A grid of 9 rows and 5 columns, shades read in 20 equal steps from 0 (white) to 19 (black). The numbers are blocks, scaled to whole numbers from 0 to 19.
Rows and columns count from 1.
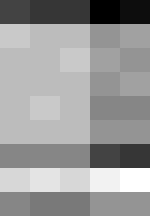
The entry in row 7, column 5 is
15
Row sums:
81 29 29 30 32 31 56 9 45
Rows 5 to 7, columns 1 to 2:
5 4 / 5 5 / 9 9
